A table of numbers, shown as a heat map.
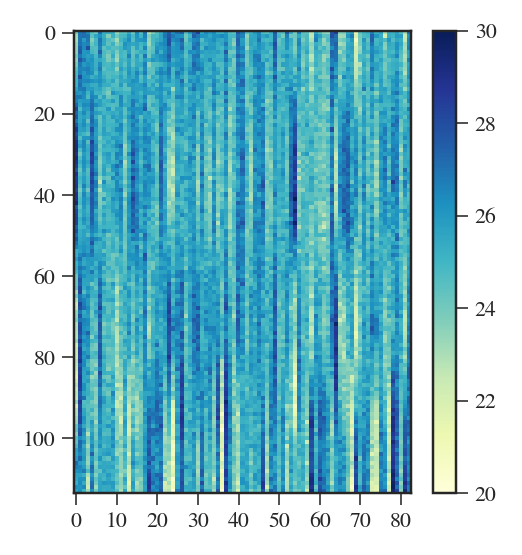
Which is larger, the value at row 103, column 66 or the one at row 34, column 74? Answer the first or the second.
the first
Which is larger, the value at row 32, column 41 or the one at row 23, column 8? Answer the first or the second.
the first
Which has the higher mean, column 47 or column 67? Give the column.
67
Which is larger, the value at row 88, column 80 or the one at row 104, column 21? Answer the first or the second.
the second
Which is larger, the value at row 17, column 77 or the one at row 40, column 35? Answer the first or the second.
the first
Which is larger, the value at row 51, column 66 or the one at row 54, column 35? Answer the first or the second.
the first
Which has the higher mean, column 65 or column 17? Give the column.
17
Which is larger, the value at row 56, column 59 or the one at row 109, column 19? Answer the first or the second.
the second
